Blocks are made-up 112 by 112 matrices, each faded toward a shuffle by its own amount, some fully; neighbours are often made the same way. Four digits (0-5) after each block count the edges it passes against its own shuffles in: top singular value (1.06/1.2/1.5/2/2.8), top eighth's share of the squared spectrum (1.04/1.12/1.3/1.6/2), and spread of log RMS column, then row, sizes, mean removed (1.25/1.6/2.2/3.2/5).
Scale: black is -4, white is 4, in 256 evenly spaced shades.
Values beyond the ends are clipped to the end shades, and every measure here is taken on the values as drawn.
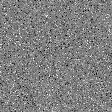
0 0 0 0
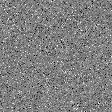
2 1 0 0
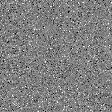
3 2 0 0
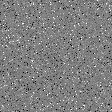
0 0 0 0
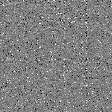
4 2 1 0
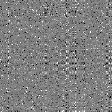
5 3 2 2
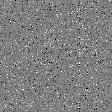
3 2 1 0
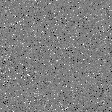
2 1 0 0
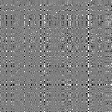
5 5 4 3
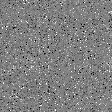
3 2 1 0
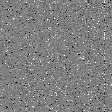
3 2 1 0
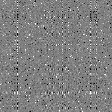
5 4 2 2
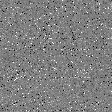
1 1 0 1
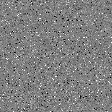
1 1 0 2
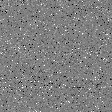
1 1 0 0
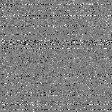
2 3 2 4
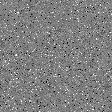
0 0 0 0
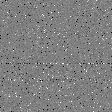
3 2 0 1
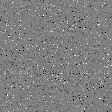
2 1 0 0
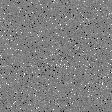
1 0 0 0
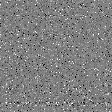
3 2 1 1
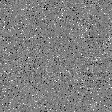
3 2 0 1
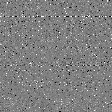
4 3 1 2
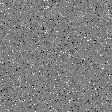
1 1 0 0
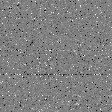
3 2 0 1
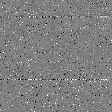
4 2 0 1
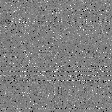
4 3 1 2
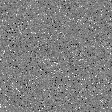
0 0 0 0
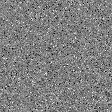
0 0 0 0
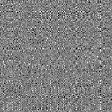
5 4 3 3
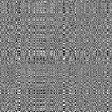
5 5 4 4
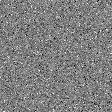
0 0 0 0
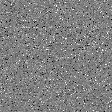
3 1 0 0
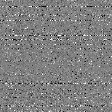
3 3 2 3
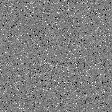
1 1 0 1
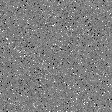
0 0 0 0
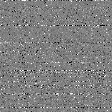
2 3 1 3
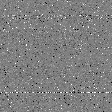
3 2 0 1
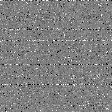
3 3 1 3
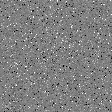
0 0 0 0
